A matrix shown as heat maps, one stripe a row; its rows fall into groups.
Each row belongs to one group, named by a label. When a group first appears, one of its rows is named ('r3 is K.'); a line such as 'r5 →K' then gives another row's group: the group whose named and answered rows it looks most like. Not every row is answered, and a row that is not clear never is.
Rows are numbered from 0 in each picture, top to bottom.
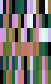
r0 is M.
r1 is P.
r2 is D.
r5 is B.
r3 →P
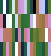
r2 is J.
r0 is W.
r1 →M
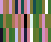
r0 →J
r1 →B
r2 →B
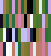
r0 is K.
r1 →B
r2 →W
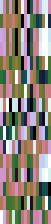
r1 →J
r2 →D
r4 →J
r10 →M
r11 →D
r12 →D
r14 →J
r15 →K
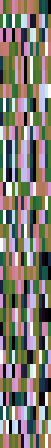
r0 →P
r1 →W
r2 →M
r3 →J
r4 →B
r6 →D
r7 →W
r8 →B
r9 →K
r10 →W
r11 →W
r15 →W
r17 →K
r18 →P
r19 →P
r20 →B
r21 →M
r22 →P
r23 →B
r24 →M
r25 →K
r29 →W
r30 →K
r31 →J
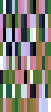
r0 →W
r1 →M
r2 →M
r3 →W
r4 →K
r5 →B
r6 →W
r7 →D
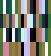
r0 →W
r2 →W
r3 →J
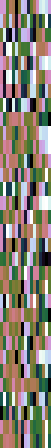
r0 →D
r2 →W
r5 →M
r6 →M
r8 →P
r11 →K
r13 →W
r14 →D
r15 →B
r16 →M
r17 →M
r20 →J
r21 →M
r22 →P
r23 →J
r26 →J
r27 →P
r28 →W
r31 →J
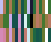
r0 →J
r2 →J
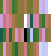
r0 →D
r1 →K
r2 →B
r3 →D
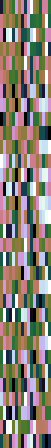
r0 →B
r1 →J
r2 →M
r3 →J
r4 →K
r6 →M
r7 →D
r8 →B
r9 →P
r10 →D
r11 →K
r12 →D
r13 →M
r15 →D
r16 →W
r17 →K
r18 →W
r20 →D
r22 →W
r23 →J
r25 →W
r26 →J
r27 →M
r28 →K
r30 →M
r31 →P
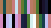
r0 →P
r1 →M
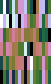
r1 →K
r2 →P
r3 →K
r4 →B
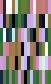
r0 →M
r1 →M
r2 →W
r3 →J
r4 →D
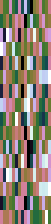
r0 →K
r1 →B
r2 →M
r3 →K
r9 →B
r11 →D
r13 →D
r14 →B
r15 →J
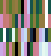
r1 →J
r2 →W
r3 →D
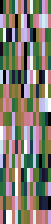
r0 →B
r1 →D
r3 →B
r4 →B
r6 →J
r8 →P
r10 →K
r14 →P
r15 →M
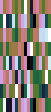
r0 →K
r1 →W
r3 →B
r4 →K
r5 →J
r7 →W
